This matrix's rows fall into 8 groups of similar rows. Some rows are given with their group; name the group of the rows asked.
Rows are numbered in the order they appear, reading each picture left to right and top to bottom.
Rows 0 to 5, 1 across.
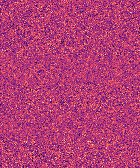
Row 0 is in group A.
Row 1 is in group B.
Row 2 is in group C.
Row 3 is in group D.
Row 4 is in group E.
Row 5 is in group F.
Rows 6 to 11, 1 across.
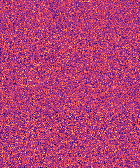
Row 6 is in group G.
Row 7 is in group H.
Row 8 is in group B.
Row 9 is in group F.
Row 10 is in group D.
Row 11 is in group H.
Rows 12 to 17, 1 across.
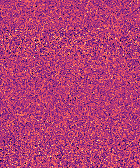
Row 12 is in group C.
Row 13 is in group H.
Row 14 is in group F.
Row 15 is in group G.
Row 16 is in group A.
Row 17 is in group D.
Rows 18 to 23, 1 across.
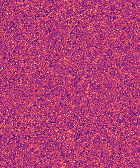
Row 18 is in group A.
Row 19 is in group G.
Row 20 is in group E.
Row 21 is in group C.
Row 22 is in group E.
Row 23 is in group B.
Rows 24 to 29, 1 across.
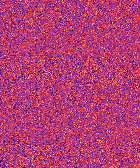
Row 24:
C
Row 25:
H
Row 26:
C
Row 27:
G
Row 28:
E
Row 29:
D
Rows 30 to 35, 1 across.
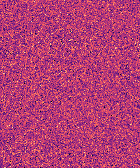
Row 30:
F
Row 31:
D
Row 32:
H
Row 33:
H
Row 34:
A
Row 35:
H
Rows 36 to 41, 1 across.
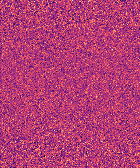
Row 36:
G
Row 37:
F
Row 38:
B
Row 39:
C
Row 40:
H
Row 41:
B
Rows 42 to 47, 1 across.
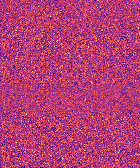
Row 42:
D
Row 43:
H
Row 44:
H
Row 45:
H
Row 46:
F
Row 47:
H
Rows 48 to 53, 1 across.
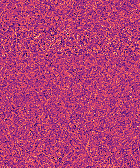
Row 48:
E
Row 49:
B
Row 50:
E
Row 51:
A
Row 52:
G
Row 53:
C
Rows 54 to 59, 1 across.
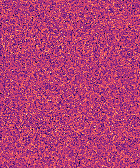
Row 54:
F
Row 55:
H
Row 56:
D
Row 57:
D
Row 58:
F
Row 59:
E
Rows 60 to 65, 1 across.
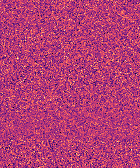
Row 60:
E
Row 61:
H
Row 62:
A
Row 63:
D
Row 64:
A
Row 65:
G
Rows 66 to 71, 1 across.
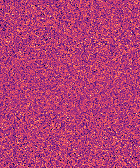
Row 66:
D
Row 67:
A
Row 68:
A
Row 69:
D
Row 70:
B
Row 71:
A
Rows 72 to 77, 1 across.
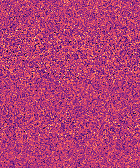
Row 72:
A
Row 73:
H
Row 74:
F
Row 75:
C
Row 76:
B
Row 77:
E
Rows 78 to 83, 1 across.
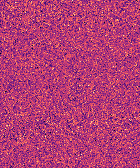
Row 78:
H
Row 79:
F
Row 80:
E
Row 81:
G
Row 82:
A
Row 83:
A
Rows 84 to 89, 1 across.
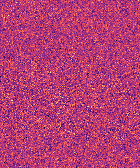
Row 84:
H
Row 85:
A
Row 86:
D
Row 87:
F
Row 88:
B
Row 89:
E
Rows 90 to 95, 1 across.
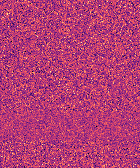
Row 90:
A
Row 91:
A
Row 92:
F
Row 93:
B
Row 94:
A
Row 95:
H
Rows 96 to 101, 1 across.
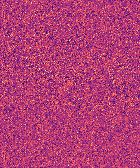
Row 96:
H
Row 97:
G
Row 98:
F
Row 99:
E
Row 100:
G
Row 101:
H
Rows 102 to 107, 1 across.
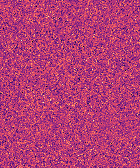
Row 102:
C
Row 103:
G
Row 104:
E
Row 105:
D
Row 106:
G
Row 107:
A
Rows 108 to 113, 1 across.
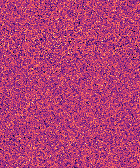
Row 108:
E
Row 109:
H
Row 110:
B
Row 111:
D
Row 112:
A
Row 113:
D
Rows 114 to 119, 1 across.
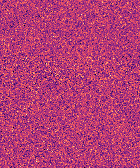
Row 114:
A
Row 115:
H
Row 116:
F
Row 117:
D
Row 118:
F
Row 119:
A
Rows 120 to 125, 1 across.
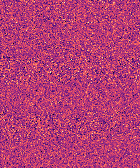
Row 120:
F
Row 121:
F
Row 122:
D
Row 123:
C
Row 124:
G
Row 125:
H
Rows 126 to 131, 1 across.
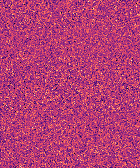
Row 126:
G
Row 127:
A
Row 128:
A
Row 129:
D
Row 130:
H
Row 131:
A
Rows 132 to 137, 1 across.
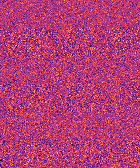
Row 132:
A
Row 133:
G
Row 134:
E
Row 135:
G
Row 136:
H
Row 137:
D
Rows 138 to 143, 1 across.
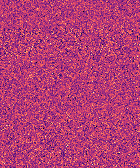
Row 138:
B
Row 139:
D
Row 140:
C
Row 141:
G
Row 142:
A
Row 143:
B
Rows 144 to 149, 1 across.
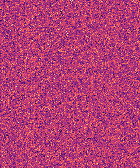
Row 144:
D
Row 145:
B
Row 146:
H
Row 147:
H
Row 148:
C
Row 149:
B
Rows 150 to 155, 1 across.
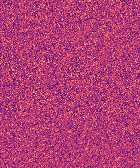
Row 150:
G
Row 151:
F
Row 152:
G
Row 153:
D
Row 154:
E
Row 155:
C
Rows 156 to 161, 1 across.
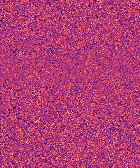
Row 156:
D
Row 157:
A
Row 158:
C
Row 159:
G
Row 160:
B
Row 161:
F
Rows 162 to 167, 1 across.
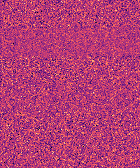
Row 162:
H
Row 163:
F
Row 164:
F
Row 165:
G
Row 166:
A
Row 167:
E
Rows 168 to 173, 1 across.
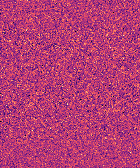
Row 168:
C
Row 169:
F
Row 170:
E
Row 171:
C
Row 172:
D
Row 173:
A
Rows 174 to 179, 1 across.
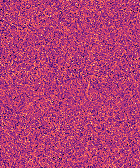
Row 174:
D
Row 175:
A
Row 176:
G
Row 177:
C
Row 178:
F
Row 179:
C
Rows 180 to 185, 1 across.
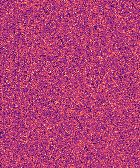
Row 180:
A
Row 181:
D
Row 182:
D
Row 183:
F
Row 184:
D
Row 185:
F
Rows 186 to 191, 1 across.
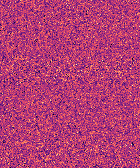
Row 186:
B
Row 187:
G
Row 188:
A
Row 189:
D
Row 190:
G
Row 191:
A
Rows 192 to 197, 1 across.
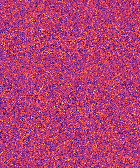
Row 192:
C
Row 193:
H
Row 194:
C
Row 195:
G
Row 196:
D
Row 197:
E
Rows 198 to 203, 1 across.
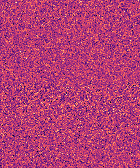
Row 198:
H
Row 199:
A
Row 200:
F
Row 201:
B
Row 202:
E
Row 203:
F
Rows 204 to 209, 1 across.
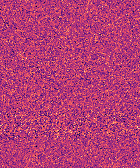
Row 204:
C
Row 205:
A
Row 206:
F
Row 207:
H
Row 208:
E
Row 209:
C
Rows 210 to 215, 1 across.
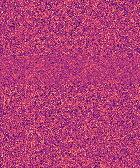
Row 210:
E
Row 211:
H
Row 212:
C
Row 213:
H
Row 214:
C
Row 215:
H
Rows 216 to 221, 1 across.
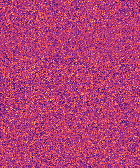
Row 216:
G
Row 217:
G
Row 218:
H
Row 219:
D
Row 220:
H
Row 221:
F
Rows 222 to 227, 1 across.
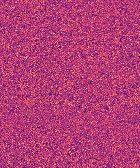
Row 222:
H
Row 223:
H
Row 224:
F
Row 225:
E
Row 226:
F
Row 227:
G
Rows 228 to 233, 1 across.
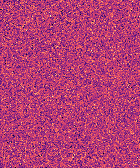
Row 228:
D
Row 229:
F
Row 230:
F
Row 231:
B
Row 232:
E
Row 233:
H
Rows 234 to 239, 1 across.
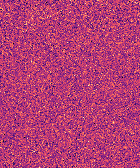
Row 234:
D
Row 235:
F
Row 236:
D
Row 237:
G
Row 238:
E
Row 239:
G
